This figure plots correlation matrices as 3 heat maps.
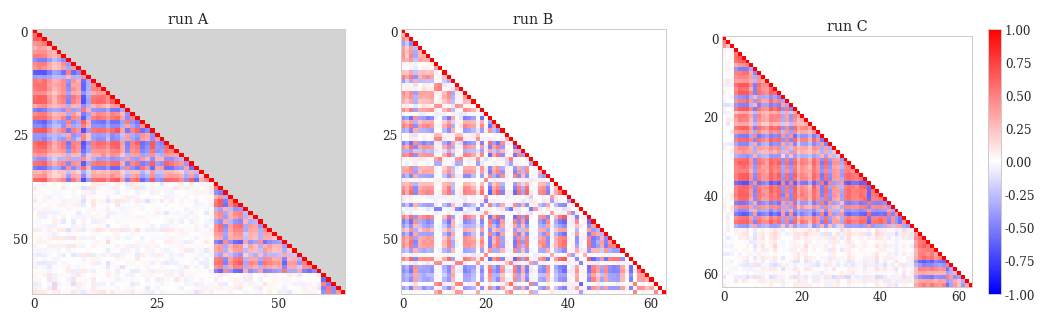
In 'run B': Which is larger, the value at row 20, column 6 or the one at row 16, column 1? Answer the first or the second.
the second
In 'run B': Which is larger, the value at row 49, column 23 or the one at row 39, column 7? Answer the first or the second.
the second
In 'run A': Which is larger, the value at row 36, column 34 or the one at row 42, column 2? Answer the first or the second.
the first
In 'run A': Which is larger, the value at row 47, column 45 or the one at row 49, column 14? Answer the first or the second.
the first
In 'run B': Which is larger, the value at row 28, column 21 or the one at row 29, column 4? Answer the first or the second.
the second
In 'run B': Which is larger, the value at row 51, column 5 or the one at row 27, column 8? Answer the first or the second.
the first
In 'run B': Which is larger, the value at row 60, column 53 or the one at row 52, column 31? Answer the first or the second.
the first
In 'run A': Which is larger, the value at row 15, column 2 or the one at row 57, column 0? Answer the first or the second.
the first
